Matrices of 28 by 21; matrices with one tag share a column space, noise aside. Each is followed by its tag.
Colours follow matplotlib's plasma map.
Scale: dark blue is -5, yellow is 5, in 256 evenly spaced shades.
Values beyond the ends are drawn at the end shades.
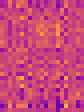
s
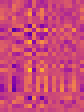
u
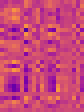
u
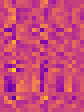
u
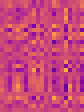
u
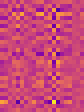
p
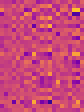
p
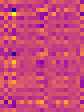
p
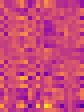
s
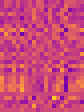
u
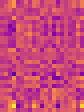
s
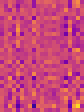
s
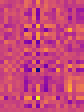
u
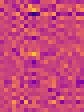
p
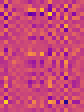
p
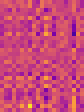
s
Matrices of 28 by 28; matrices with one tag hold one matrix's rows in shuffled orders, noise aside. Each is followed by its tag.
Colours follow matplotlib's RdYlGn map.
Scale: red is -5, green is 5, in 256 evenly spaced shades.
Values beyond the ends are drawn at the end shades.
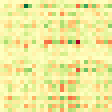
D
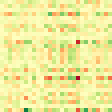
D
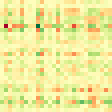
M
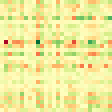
M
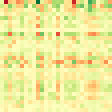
M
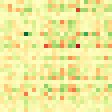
D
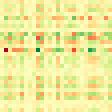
M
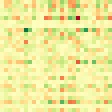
D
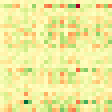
D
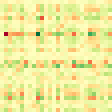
M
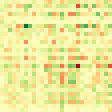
D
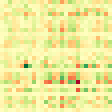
D
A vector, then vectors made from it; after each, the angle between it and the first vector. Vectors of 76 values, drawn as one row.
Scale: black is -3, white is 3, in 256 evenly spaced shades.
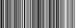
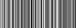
partly opposed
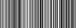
orthogonal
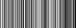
nearly opposite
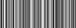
orthogonal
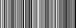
nearly opposite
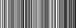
nearly opposite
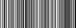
nearly opposite
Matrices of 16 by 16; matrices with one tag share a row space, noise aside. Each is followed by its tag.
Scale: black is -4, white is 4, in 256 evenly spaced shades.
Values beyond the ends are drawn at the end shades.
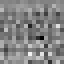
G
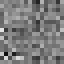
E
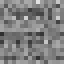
G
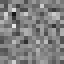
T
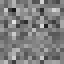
T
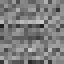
G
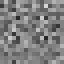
T
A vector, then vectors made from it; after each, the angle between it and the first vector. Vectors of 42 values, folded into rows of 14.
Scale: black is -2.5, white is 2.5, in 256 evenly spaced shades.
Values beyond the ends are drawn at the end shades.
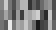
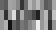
nearly opposite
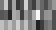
partly aligned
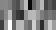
partly aligned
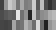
orthogonal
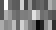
partly aligned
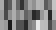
nearly opposite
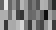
partly aligned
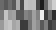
orthogonal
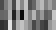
partly aligned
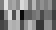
partly aligned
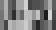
nearly parallel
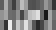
nearly parallel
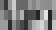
nearly opposite
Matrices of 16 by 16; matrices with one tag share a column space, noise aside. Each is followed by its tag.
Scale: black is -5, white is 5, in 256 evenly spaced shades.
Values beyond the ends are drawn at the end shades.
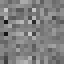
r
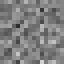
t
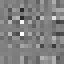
r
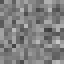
t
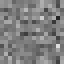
r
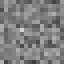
t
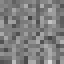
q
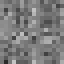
q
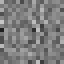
t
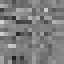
r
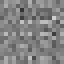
r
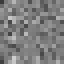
r
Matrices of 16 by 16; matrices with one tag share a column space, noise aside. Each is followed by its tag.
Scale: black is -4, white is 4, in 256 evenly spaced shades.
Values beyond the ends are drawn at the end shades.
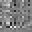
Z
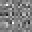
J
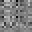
Z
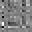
Z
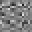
J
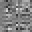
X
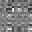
X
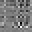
Z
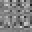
Z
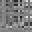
Z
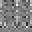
Z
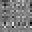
Z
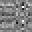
J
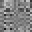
X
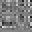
Z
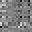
Z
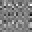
J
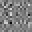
J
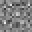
J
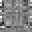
Z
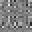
Z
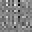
Z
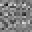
J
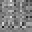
Z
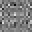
J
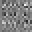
J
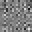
X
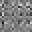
J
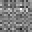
X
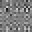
X
